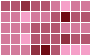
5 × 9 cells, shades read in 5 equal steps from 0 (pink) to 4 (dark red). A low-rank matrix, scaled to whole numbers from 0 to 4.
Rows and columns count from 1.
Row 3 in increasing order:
1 1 1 1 1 1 2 2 2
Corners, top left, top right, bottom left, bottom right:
2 1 1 0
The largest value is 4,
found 2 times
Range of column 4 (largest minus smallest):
2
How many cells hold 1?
18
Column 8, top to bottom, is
1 2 1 2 0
